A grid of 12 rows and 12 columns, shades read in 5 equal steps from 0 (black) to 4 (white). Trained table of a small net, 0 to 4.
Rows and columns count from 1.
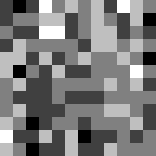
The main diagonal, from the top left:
1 2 1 2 1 1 2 1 3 2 1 2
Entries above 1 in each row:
8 8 7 10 9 8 9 6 8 8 5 7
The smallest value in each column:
1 0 0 1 1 1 0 1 1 1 1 0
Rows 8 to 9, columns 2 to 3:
1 1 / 3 1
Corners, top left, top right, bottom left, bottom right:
1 2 3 2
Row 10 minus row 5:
0 -1 -1 -2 1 0 -2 0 0 -1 1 1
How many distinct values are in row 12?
4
